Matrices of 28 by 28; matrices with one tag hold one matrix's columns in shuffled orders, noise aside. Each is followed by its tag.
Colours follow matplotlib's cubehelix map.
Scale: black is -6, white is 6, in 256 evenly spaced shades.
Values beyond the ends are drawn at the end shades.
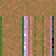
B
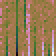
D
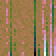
D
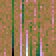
D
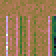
B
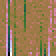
D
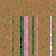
B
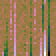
D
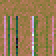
B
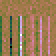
B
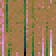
D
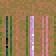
B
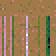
B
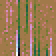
D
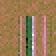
B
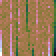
D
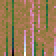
D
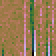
D
